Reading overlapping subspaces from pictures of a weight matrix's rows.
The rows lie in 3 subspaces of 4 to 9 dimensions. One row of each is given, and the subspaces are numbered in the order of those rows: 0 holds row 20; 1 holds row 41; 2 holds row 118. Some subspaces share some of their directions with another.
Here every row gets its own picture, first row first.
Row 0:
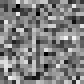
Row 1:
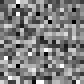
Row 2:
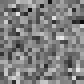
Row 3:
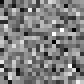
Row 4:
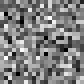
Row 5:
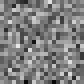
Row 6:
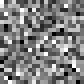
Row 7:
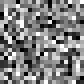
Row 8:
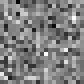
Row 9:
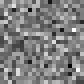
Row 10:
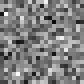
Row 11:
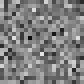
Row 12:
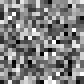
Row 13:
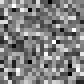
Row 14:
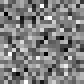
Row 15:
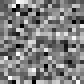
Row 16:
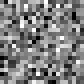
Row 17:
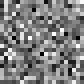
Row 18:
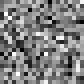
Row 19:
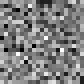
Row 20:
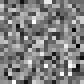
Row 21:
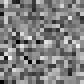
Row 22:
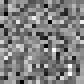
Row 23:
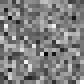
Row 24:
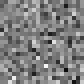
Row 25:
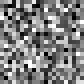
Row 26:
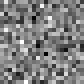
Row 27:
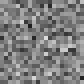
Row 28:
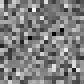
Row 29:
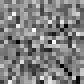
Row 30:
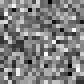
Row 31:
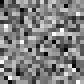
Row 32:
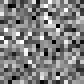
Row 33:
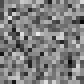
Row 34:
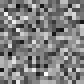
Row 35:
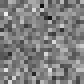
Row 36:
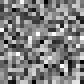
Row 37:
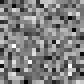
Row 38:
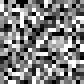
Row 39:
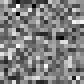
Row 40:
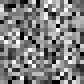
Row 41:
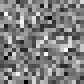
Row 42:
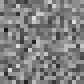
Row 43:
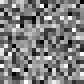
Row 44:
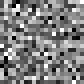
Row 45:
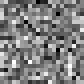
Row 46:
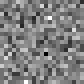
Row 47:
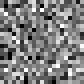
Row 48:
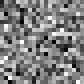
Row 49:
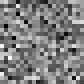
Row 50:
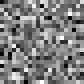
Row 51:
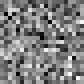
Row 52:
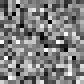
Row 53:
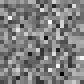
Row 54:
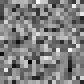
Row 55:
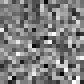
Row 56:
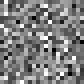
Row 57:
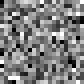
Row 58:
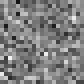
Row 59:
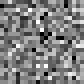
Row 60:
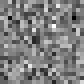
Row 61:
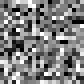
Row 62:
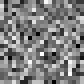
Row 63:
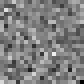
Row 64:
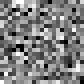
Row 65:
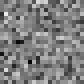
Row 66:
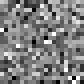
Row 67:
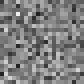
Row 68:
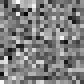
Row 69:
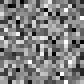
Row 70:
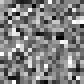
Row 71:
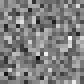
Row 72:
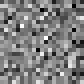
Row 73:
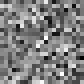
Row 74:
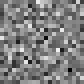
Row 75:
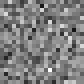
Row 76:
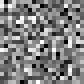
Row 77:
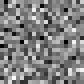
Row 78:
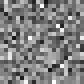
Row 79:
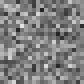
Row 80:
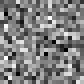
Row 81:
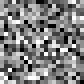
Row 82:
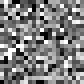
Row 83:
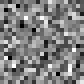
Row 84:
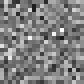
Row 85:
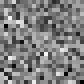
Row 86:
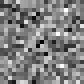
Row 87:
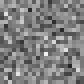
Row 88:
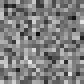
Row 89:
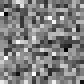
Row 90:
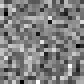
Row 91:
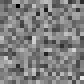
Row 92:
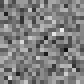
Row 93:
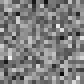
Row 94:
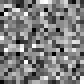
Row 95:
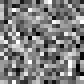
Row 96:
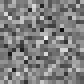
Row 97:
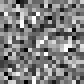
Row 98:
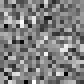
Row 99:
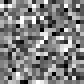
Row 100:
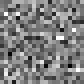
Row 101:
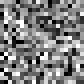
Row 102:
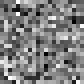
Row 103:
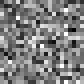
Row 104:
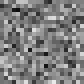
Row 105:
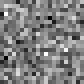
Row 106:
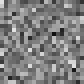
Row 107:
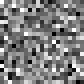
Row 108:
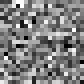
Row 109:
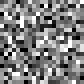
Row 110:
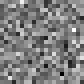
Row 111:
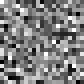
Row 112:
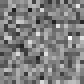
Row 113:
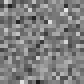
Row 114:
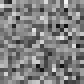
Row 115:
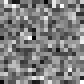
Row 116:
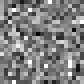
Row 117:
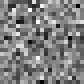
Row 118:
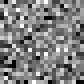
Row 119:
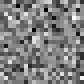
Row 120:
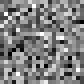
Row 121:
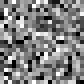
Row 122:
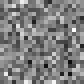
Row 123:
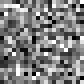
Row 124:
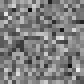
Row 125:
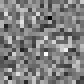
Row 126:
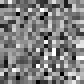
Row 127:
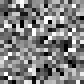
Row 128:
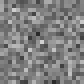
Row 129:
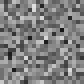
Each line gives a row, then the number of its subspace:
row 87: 1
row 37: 1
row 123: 2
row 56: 0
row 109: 1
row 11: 1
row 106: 1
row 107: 1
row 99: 0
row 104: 2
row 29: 0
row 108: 2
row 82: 2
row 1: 0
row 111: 1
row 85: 2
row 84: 1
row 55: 0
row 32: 0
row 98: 2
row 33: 1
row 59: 0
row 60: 2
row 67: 0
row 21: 2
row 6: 1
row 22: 0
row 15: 0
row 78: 0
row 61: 2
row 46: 1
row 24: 0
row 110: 0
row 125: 2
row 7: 1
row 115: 2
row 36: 0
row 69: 0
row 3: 1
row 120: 0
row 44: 1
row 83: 2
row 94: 2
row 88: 2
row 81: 2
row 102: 2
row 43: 1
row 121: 2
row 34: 2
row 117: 0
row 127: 0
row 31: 1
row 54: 2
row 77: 0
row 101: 2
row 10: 2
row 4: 1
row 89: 2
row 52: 0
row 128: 0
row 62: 1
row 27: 2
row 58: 2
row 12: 0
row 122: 0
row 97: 1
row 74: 2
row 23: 2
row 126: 0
